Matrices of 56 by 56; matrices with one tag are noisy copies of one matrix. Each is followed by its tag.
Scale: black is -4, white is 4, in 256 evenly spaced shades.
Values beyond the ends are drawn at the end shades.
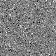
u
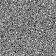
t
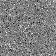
u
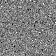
t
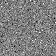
t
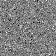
u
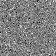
u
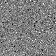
t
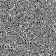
u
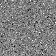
t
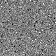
t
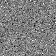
t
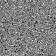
t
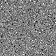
t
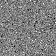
t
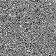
u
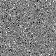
u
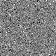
u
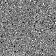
t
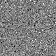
t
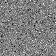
t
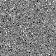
u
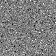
t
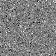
u
